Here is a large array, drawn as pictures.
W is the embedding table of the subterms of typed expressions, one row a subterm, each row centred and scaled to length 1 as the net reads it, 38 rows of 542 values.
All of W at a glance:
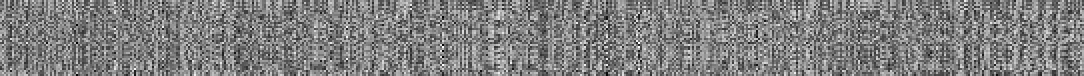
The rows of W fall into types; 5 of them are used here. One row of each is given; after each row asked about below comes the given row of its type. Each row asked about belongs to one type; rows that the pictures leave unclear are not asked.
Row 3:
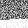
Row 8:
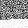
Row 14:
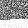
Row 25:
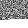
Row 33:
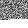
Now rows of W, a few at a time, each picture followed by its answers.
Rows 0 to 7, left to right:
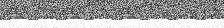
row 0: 14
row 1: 14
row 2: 14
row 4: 14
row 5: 33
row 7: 3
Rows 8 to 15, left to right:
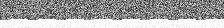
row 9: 25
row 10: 3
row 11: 8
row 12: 3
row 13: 8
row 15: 25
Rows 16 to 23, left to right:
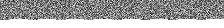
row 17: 3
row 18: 8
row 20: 3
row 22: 25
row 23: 3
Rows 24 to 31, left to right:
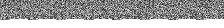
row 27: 3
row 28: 25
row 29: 8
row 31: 8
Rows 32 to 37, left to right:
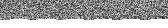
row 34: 33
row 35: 14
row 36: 25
